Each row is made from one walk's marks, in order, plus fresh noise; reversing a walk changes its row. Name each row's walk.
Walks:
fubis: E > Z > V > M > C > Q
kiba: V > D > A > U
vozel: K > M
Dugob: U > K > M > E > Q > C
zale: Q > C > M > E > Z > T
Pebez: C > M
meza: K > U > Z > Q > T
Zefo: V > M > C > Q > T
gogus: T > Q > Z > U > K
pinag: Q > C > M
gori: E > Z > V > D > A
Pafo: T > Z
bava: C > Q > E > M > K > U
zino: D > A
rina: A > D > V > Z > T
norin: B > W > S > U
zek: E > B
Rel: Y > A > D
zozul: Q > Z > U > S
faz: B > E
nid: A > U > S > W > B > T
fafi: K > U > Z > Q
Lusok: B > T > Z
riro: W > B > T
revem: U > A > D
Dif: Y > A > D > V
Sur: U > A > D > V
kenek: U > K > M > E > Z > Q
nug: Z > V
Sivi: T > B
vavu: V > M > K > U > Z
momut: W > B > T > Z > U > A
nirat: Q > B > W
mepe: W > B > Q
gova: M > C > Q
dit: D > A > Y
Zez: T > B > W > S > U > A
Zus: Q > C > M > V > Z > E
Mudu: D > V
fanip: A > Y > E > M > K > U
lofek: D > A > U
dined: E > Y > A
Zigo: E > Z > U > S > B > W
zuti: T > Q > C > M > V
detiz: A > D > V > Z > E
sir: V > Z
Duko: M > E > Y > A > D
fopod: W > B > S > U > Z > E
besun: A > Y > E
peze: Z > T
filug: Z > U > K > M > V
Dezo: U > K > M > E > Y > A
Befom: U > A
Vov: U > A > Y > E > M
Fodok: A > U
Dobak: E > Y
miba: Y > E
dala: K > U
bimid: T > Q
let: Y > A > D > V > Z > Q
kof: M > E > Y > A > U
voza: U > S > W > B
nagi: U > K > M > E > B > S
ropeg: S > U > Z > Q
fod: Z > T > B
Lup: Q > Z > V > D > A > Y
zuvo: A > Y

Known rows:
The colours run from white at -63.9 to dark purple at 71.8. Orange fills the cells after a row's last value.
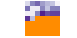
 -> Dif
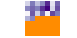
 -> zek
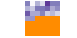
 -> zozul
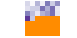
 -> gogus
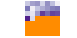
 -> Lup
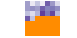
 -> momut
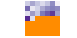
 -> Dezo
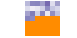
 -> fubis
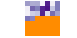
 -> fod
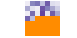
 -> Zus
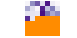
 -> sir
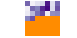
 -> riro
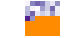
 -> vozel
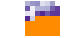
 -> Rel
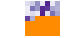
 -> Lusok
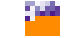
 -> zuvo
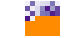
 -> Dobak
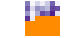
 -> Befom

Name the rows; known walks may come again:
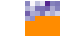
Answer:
zozul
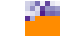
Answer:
rina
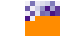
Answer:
Dobak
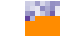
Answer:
bava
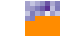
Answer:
nagi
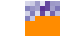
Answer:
fopod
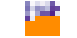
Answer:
Befom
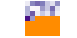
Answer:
vozel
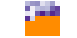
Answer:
Rel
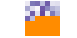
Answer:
Zus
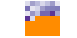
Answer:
Dezo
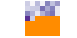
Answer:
gogus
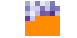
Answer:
kiba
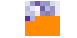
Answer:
filug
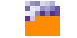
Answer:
Duko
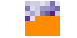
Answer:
kof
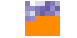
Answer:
Zez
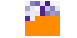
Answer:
sir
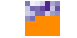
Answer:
nid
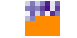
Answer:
zek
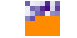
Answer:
riro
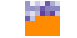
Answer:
momut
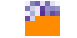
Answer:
detiz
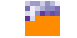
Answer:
Lup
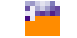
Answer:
dit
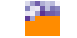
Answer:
Sur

